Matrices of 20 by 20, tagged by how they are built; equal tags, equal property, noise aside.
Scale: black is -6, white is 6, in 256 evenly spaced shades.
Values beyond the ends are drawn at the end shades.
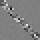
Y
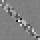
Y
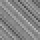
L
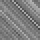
L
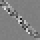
Y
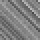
L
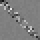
Y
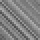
L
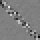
Y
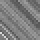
L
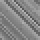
L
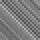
L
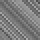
L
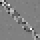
Y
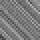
L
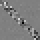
Y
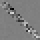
Y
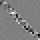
Y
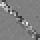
Y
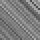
L
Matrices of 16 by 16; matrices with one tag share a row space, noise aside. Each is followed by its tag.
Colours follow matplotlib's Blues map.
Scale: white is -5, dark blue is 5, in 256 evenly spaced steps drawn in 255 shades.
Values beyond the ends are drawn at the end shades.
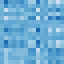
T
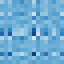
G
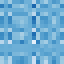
G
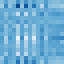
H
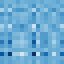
G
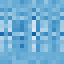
G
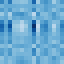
G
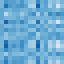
T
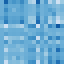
T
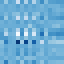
H
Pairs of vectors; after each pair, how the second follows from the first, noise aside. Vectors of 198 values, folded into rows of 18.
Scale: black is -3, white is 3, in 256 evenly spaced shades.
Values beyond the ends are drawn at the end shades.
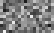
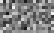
shuffled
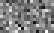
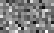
copied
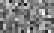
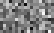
copied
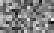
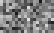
copied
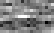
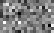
shuffled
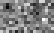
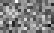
shuffled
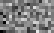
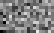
copied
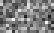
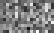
shuffled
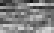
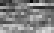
copied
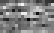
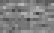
shrunk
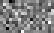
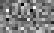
shuffled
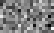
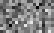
shuffled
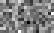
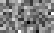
copied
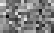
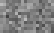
shrunk
